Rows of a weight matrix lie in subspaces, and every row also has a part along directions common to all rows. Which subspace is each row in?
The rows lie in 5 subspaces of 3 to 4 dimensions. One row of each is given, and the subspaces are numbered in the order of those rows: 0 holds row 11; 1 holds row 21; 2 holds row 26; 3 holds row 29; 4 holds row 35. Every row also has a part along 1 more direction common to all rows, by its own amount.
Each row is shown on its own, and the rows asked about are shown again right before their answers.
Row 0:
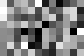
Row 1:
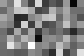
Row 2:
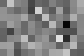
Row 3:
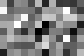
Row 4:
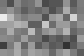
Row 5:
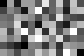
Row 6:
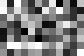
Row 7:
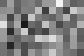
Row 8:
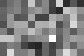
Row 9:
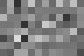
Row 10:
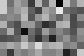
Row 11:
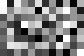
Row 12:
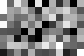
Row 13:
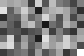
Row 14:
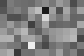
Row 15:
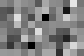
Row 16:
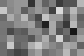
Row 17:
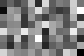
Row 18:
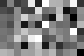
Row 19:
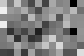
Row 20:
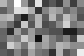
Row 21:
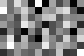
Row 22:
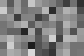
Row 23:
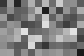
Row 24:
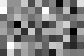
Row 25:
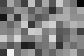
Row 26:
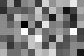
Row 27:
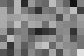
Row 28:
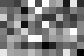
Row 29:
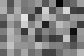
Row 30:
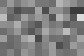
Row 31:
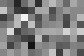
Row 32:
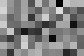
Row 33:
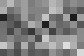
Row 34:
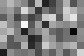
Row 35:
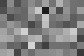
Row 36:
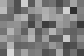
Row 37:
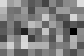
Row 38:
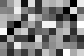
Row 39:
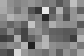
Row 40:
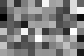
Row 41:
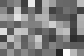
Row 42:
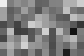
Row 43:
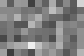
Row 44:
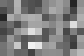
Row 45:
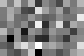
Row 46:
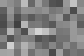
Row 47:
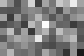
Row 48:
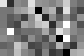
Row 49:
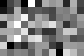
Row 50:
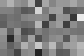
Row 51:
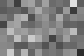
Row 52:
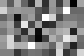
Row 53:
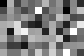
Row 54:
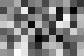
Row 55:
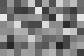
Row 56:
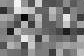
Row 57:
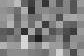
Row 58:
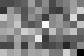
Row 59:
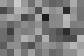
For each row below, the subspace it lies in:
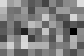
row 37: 0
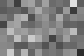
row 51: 3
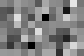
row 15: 4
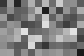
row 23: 4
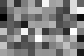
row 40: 1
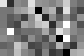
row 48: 0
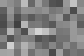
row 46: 3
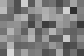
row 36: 3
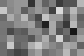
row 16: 0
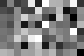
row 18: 2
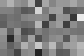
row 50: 1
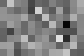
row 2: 0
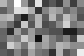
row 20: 4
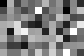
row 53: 0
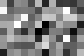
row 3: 3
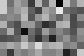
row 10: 2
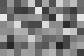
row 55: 1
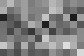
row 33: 1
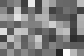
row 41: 3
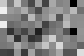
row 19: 3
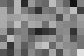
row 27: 3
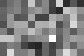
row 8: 2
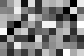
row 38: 3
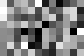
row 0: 2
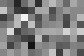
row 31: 4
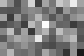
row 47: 0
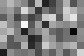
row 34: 2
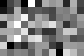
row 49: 3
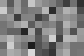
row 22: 2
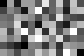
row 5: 0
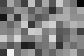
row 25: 2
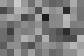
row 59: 4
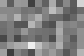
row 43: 2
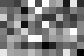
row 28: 2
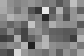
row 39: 4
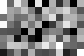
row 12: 3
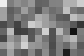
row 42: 0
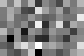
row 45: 1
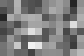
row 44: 2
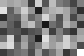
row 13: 1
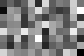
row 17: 1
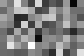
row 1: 4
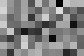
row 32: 2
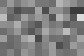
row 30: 1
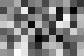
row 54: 0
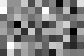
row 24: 3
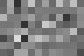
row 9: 4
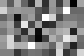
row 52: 4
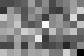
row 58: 1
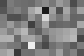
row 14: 4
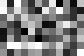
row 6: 2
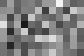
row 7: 3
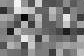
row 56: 4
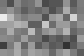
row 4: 1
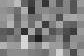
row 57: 0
